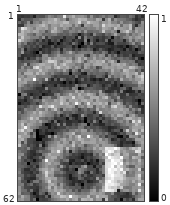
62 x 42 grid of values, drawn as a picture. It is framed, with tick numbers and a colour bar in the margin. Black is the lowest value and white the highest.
There is no overall slope. In the bottom right lies a patch that is higher than the rest. Rings spread out from the bottom middle. The ninth with the highest average is the bottom right.
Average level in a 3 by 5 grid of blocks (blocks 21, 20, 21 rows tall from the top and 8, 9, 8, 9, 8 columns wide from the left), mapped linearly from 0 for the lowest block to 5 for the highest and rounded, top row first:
2 2 2 2 2 / 2 1 2 1 2 / 0 3 1 5 4
